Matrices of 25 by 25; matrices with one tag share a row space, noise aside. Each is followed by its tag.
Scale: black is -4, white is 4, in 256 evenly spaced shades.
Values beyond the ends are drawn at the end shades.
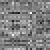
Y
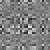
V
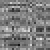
Y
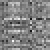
Y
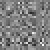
V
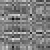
Y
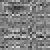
Y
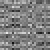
Y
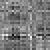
Y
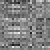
Y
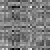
Y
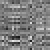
Y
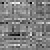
Y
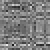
Y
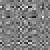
V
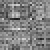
Y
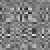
V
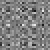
V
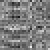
Y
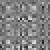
V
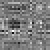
Y
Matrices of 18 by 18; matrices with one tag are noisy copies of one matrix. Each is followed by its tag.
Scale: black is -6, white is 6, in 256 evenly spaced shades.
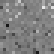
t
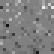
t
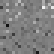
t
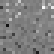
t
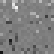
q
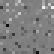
t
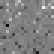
t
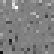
q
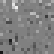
q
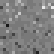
t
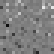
t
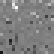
q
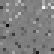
t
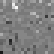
q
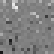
q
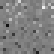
t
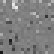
q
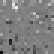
q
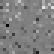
t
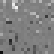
q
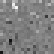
q
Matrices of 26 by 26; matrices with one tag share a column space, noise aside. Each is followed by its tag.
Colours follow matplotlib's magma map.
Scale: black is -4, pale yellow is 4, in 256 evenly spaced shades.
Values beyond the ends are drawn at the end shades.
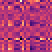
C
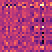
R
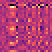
R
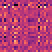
R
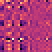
C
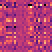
R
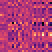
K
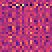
R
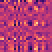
C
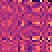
C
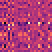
K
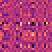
K
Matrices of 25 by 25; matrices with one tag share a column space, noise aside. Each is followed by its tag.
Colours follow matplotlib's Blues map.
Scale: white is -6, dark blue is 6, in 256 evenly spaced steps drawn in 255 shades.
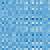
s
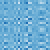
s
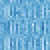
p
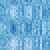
p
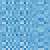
s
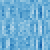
p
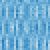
p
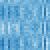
p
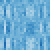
p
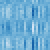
p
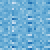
s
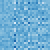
s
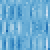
p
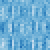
p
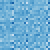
s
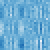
p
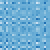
s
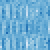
p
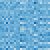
s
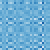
s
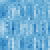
p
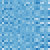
s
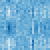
p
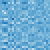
s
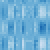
p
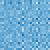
s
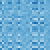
s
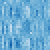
p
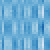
p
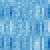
p
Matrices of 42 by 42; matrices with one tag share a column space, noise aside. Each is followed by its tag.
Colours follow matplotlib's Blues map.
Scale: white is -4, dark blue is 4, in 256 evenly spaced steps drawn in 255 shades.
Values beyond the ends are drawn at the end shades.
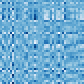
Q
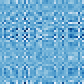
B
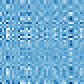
B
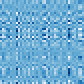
B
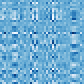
Q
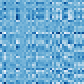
Q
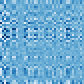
B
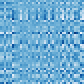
Q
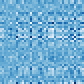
B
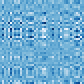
B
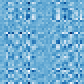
Q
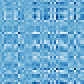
Q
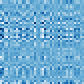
B
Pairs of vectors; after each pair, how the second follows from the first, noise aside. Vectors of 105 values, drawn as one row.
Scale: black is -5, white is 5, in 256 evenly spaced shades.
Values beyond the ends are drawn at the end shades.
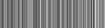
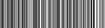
scaled up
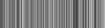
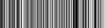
scaled up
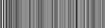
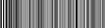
scaled up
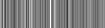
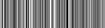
scaled up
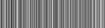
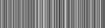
wrapped around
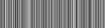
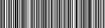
scaled up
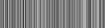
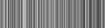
sign-scrambled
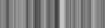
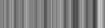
wrapped around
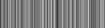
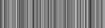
wrapped around
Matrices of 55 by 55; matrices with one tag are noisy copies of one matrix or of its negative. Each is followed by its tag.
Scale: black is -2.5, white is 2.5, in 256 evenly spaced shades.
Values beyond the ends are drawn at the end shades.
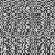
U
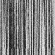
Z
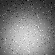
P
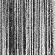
Z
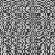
U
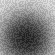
P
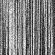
Z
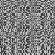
U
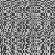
U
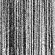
Z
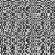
U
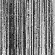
Z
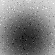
P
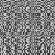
U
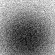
P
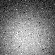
P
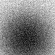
P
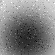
P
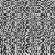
U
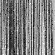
Z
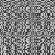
U
